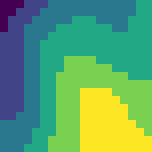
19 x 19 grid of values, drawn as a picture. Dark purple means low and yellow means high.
Ninth with the lowest average: top left. Mirror symmetry: none. Slope: up to the bottom right. Stripes: none. Average level on the scale: 60%. Roughest part: top left.
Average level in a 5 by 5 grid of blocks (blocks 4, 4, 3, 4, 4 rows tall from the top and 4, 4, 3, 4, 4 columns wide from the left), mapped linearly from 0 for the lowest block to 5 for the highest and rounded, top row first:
0 1 2 2 2
1 2 3 3 3
1 3 4 4 3
1 3 4 5 4
2 3 4 5 5
